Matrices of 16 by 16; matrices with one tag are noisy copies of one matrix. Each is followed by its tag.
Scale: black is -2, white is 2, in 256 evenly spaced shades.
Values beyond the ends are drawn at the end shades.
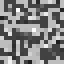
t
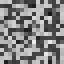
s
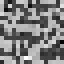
t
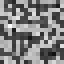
t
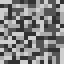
s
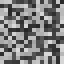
s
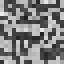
t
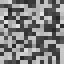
s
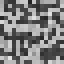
t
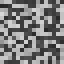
s
